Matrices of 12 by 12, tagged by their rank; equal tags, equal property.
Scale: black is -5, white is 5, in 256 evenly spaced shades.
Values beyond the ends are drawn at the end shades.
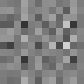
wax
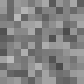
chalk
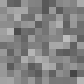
chalk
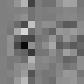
wax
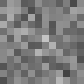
chalk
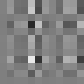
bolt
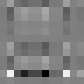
bolt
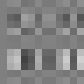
bolt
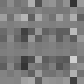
wax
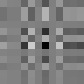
bolt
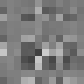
wax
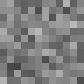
chalk
